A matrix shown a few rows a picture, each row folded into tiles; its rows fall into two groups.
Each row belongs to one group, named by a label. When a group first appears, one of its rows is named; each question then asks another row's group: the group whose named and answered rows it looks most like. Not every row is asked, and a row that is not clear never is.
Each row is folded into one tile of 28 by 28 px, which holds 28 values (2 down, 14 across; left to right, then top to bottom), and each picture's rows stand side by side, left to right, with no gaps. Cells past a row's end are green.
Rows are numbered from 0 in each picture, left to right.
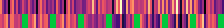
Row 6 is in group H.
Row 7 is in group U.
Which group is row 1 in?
U
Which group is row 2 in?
U
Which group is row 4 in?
H
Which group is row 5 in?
H
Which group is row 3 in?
H
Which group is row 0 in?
U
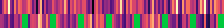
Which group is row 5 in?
U
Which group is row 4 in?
H
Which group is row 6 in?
H
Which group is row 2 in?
H
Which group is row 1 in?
U
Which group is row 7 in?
H
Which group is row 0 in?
H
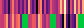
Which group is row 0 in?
U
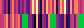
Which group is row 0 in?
U
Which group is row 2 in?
H
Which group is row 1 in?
H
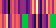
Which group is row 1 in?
H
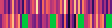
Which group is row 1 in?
H
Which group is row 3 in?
U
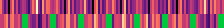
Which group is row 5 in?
U
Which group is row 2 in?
U
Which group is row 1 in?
H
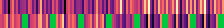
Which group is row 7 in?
H
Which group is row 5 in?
H
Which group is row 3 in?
U
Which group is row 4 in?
H
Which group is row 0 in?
U
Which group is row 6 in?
H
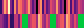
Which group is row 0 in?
H
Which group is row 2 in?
U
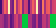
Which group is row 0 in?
H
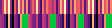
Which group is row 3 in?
H
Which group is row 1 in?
H
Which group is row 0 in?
H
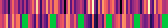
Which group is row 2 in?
U
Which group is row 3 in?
H
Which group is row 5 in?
H
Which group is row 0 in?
U
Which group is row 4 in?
U
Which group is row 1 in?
H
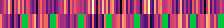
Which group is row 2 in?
H
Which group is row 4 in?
U
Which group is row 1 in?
U
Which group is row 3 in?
H
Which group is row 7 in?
U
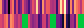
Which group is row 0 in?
U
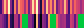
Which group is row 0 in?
H
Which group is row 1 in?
H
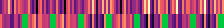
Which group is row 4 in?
U
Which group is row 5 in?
H
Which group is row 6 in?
H
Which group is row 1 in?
U
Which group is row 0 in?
H
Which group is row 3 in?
H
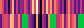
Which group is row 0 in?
U
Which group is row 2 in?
U
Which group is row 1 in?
H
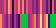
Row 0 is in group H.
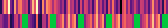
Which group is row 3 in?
U
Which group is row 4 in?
U
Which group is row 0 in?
H
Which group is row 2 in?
U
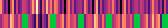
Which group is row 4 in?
U
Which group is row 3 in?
U
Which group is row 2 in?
U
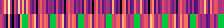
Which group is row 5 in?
U
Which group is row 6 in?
U
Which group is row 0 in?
H
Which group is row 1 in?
U
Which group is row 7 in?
H
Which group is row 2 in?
U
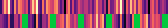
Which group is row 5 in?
U
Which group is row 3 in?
U
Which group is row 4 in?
H
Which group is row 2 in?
U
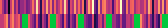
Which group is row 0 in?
U
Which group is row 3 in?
H
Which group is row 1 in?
H
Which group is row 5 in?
H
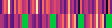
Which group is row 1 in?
H
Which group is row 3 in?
U
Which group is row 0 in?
H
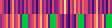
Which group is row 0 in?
U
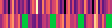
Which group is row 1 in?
H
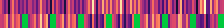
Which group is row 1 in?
U
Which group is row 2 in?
U
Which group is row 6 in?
U
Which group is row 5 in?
U
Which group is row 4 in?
H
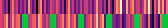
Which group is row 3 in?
U
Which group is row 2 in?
U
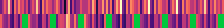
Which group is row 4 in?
H
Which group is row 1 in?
H
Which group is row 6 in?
H
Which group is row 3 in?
H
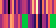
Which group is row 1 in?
H
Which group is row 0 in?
U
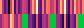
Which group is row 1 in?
H
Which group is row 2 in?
H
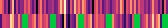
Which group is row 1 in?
U
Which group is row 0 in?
U
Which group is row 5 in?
U
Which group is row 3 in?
U
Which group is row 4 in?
H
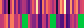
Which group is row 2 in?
H
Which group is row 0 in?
U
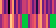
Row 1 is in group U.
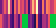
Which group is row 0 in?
H
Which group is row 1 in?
H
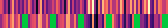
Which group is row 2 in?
U
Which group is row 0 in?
U
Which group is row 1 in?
U
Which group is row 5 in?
H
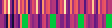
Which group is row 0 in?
H
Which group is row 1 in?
H
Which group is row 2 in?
H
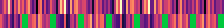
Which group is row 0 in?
H
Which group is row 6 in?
U
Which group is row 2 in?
H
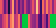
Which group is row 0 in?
U
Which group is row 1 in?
H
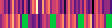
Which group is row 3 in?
U
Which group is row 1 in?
H
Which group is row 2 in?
U
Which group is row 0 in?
U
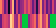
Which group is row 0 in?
U
